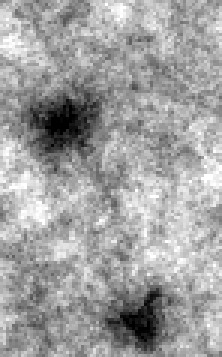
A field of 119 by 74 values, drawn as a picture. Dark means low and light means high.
No row or column stands out. The ninth with the highest average is the middle right. Neither half mirrors the other. Overall the values sit about 60% of the way up the scale. Two dips sink into the field.
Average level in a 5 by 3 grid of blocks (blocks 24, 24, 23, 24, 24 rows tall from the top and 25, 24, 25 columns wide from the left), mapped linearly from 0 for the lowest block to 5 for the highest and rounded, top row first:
4 4 4 | 0 1 3 | 4 3 5 | 4 4 5 | 2 0 2
